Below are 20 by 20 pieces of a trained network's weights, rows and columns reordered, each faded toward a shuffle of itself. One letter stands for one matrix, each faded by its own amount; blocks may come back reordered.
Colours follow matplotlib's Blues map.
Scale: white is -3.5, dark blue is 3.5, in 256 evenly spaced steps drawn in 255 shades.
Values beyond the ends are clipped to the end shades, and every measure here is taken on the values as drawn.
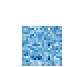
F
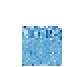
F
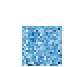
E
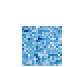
E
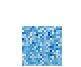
E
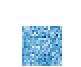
E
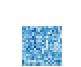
E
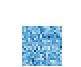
E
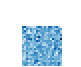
E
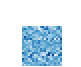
F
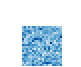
E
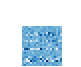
F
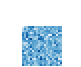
E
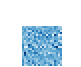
F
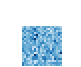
E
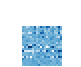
F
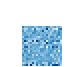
F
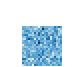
E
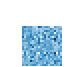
E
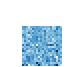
F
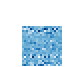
F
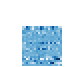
F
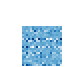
F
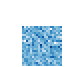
E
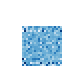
F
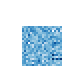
F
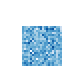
E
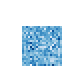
E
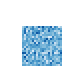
E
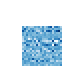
F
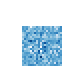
F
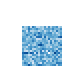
E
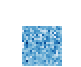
E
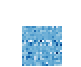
F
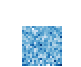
E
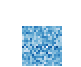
E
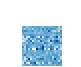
F
